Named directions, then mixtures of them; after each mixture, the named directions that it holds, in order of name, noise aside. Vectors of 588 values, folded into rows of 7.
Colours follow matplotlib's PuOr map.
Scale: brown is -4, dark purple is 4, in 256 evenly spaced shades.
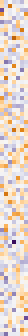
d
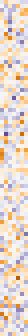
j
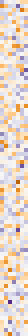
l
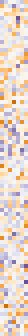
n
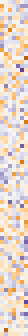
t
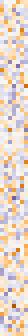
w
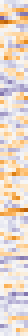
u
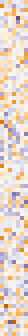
n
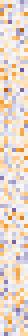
d, j, t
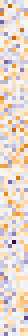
d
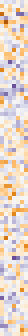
d, u, w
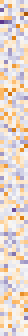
d, u, w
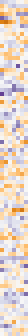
n, u, w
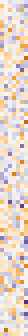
t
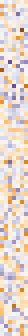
d, w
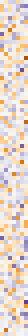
t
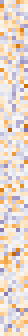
l, w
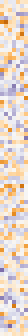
u, w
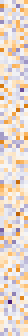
d, l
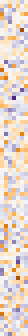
d, j, w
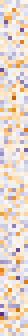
j, w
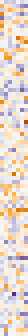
d, t, u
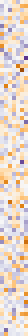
t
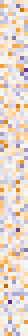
l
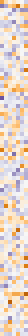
l, n, u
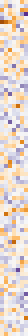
d, u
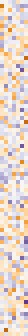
t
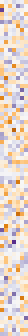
d, l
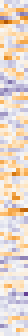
u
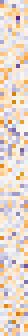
n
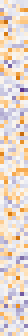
j, u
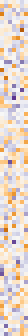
d, j, w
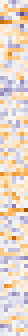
u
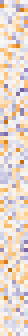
j, l, t
